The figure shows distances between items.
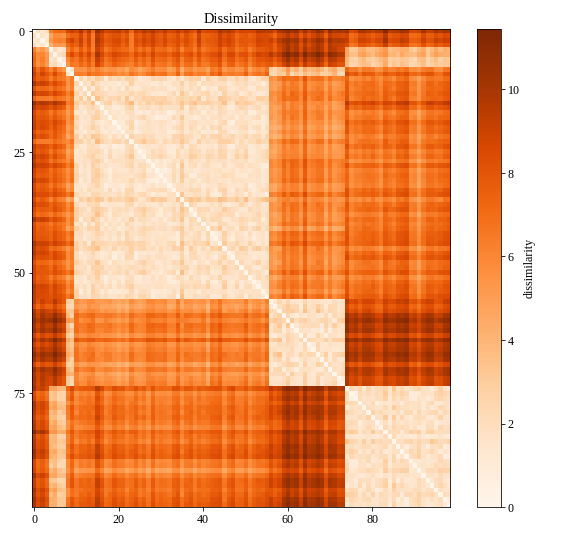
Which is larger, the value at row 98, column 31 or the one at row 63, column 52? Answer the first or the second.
the first
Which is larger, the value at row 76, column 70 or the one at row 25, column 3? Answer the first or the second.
the first
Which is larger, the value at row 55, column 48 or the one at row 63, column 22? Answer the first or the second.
the second
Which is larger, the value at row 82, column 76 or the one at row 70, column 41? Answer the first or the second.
the second
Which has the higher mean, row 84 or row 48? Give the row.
84
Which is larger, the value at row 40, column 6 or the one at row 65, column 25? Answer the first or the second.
the first
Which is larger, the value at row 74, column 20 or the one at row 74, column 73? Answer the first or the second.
the second
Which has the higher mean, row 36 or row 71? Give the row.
71
